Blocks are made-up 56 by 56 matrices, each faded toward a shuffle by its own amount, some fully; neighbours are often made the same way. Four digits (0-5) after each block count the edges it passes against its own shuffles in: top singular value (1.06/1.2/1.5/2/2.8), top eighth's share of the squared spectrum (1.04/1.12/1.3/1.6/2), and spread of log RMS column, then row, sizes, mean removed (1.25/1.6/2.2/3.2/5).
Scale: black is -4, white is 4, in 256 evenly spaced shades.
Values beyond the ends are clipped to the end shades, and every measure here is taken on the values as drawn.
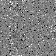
1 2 1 0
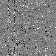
2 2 1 0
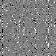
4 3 2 0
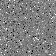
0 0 0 0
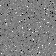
0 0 0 0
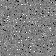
1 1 0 0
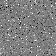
1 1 0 0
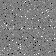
1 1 0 0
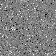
1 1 0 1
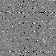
2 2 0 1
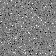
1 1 0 0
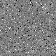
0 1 0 1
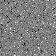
1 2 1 0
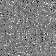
2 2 0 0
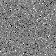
1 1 0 0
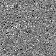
3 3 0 1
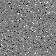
0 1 0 0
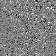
3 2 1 1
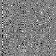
4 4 2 1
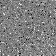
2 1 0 0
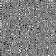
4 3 2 1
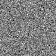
1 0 0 0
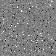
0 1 0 0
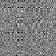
4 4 2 2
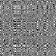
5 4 3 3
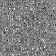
3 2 1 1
